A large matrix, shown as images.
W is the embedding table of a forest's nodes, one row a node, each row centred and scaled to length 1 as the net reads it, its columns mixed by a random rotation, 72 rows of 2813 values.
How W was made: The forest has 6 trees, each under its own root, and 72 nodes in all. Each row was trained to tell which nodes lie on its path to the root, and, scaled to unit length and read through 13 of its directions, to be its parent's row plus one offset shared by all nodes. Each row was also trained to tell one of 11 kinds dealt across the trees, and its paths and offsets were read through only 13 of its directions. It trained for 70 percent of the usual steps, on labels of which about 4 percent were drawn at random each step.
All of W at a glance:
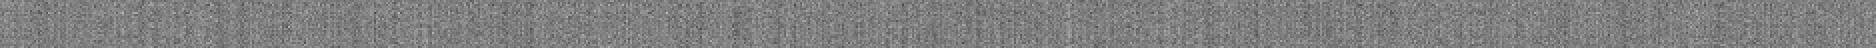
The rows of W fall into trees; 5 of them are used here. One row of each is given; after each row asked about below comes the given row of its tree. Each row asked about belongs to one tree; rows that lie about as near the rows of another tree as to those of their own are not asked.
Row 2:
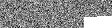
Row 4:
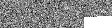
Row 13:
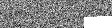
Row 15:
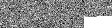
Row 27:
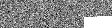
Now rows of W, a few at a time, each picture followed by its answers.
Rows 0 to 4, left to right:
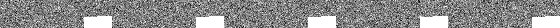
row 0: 13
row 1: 27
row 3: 15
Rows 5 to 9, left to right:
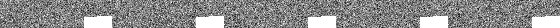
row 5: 13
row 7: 13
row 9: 13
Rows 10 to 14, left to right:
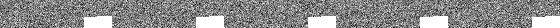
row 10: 2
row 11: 4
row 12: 4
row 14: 2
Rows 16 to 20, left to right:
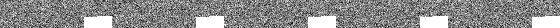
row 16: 27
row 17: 2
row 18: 15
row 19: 15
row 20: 15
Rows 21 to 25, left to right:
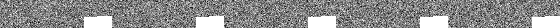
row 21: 2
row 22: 2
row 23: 13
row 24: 13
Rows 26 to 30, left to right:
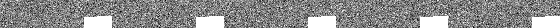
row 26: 4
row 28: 4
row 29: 15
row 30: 2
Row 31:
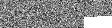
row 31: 13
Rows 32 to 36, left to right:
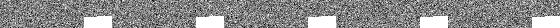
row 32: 2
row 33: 13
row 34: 15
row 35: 4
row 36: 27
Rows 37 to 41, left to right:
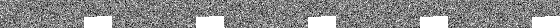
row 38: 15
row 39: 4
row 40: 13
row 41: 13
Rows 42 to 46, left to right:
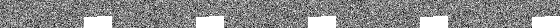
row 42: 2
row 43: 4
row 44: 15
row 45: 2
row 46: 13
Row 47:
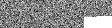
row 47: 15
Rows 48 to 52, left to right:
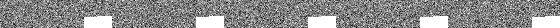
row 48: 4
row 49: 15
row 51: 13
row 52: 2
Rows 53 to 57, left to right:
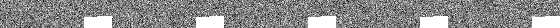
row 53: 15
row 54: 2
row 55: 13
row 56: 2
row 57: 15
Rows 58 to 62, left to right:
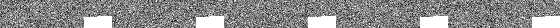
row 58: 2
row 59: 4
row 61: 13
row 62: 4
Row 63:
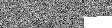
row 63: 15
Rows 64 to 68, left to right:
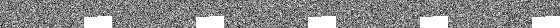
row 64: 4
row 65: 4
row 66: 2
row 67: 13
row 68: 27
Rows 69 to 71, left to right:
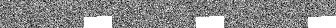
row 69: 2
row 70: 13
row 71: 13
